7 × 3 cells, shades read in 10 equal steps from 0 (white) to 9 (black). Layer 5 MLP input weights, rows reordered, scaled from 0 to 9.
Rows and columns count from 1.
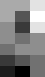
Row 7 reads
8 9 5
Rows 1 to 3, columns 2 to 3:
3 1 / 6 0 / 7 1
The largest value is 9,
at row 7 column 2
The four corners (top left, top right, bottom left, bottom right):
3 1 8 5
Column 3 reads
1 0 1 4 4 5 5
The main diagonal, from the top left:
3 6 1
